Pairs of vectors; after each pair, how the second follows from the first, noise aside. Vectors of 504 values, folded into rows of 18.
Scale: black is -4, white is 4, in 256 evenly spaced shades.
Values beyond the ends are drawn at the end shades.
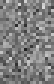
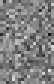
wrapped around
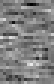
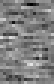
copied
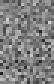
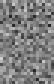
wrapped around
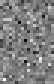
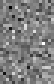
wrapped around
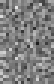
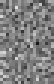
copied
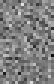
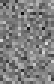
wrapped around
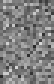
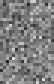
wrapped around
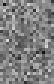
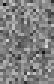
copied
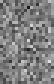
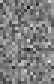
copied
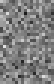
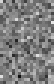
wrapped around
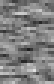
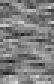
wrapped around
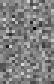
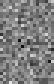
wrapped around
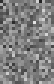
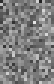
copied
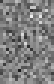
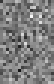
copied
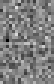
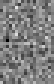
copied
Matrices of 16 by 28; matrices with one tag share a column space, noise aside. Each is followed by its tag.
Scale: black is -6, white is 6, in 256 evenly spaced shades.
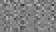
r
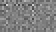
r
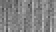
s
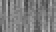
s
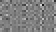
r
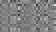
r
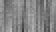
s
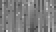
s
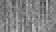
s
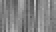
s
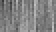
s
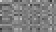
r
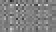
r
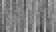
s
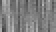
s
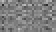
r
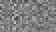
r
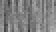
s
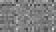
r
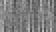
s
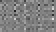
r
